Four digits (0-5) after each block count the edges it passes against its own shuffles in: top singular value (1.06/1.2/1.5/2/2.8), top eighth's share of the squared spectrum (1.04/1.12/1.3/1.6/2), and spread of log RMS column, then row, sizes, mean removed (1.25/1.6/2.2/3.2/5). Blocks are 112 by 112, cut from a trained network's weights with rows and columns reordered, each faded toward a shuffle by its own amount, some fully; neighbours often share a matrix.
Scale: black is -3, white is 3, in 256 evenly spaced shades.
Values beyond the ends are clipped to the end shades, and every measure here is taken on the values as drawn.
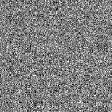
4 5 2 3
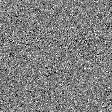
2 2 0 1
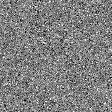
0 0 0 0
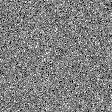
0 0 0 0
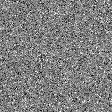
0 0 0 0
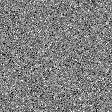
0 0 0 0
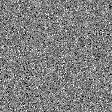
1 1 0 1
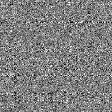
3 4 1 3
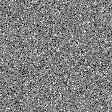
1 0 0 0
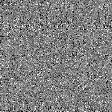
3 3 1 2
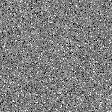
1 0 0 0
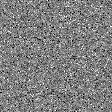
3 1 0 1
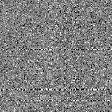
4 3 2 2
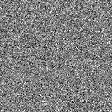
3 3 0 2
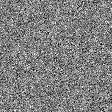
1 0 0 0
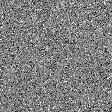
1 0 0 0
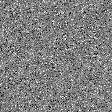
1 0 0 0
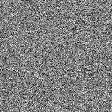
3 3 0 1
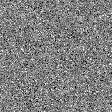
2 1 0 0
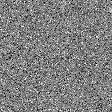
1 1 0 0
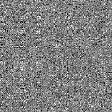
4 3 2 2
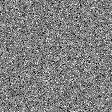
1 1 0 0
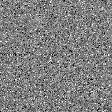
3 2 1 1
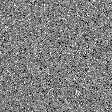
2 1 0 0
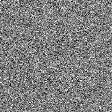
2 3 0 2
